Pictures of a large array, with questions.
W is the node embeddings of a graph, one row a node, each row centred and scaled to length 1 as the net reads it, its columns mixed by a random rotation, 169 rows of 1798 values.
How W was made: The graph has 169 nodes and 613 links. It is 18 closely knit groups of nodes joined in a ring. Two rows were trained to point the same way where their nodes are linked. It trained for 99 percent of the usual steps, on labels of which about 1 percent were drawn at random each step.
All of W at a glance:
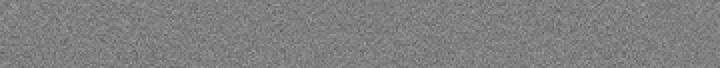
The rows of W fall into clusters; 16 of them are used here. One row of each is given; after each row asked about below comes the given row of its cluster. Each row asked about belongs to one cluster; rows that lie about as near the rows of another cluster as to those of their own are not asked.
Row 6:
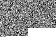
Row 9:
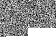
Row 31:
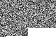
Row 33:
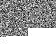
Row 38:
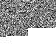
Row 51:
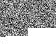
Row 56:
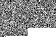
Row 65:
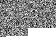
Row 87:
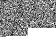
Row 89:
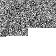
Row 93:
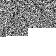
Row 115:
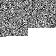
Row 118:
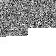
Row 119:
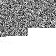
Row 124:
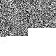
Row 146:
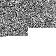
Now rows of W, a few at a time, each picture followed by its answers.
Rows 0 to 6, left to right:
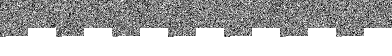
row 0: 115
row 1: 93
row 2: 124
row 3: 119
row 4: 89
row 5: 115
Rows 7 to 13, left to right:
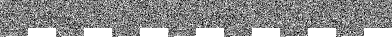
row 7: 118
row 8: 51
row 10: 118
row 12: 6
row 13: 33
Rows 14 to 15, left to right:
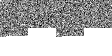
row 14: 118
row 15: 33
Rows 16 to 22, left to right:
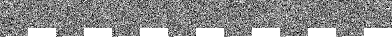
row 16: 51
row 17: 9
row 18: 9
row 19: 124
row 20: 146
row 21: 6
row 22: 87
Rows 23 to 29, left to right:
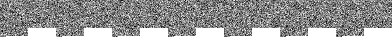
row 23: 9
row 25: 51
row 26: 31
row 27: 115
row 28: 89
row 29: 89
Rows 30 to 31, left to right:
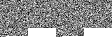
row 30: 33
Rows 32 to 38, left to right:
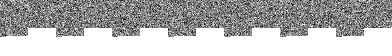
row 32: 31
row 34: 51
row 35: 65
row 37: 118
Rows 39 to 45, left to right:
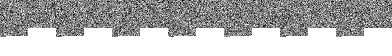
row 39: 9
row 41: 93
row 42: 124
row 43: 118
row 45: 119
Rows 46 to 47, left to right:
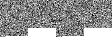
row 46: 6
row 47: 9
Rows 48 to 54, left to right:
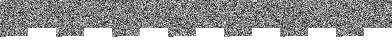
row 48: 119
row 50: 87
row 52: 6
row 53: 119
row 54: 31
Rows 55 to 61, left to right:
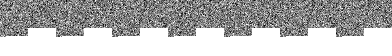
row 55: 6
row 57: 115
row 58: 93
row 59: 118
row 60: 115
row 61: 115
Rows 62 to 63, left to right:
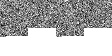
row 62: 31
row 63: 124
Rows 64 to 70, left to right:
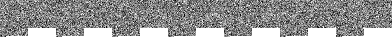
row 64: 89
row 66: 9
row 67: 146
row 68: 146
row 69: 38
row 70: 31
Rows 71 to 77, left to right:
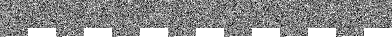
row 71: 6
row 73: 146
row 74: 119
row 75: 6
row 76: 31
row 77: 33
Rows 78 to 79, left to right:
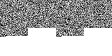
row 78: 31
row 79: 51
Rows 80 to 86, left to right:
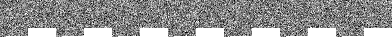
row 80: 65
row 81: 118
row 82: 9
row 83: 6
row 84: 56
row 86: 51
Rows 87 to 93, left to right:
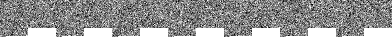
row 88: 124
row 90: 56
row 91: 38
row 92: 87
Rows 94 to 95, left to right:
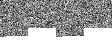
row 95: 9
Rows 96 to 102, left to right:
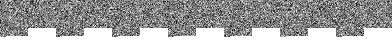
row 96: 124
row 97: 56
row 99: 38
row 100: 89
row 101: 6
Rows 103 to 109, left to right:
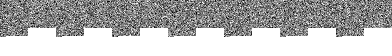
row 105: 89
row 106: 33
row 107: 33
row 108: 119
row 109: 115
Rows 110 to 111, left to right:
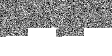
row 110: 65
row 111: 93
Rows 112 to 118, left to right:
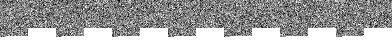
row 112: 65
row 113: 87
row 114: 146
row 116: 38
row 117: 146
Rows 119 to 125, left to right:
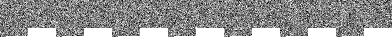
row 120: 6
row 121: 56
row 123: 118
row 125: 93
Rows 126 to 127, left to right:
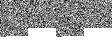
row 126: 124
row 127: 51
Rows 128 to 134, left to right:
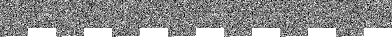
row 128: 146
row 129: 124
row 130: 56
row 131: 146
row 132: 33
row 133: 33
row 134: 87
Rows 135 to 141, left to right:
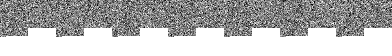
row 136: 115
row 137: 93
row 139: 119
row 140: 87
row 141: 93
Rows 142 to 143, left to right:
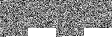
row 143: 33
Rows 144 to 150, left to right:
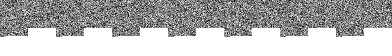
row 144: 65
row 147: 31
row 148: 56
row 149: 51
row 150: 9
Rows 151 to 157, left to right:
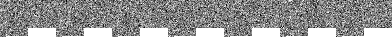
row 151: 93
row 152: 56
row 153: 93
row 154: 33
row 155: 9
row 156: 124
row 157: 33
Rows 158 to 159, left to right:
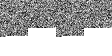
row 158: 38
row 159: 38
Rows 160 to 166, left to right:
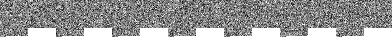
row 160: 6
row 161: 115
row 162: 115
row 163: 93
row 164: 87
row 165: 118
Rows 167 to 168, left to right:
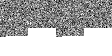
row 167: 119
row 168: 65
